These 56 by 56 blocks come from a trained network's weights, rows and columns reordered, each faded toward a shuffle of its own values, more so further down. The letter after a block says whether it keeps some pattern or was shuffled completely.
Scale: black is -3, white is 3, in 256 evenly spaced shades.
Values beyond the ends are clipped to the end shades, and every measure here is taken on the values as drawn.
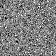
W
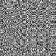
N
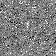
W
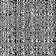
N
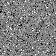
W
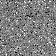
W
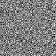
N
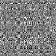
N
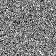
W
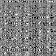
N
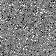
W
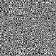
N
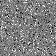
W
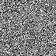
W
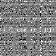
N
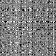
N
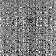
N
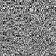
N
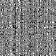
N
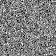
W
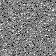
W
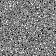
W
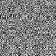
N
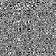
N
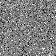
W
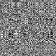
N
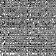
N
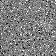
W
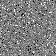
W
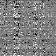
N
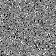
W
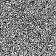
W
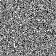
W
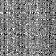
N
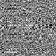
N
